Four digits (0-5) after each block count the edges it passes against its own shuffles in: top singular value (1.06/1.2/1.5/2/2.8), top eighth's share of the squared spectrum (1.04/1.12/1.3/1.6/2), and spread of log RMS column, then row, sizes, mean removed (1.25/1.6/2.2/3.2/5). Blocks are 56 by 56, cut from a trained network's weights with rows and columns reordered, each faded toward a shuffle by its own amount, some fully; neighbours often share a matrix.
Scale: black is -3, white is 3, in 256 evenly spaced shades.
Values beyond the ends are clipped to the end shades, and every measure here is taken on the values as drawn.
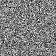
0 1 1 0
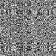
4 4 0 3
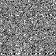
3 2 0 2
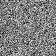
0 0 0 0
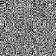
4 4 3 2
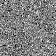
2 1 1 0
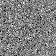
0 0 0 0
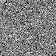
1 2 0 0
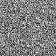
3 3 0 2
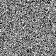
0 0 0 0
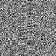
4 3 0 2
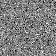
0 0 0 0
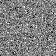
0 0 0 0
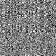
3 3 0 2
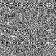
3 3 0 2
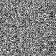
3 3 0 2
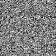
2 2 0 1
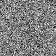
0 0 0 0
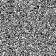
2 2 0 1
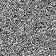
2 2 0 0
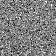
2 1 0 0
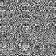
4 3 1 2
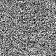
2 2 0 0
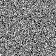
1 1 0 0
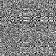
4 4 0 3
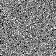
0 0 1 0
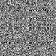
4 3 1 2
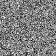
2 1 0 0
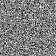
1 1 0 0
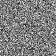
2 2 0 0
